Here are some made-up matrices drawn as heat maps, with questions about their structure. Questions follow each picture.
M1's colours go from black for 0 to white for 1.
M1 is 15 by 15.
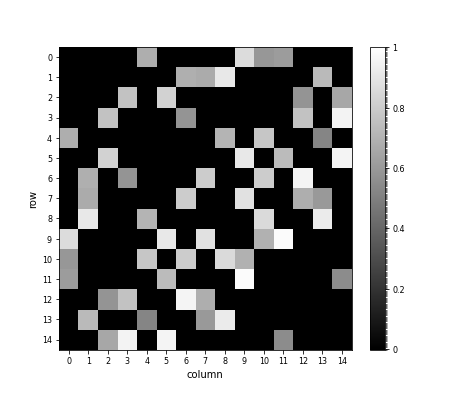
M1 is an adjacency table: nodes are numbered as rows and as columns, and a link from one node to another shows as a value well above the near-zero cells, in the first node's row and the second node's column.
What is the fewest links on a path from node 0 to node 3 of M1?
3
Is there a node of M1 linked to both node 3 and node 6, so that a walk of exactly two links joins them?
yes
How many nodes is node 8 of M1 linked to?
4
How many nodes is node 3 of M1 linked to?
4
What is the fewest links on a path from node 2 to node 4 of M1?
4
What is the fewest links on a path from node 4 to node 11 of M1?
2
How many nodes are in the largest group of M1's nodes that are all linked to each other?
3
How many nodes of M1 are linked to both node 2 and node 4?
0
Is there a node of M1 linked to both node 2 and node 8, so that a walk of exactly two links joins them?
no
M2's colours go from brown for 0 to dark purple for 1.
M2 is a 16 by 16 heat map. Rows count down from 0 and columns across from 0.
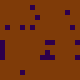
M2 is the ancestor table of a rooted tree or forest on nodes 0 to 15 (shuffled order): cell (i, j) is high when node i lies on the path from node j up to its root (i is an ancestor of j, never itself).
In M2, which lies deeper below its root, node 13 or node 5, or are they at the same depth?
node 13
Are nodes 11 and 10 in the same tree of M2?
yes
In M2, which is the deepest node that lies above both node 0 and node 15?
8
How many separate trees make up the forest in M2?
5
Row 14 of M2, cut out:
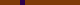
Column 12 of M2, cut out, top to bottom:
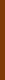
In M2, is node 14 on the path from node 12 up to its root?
no
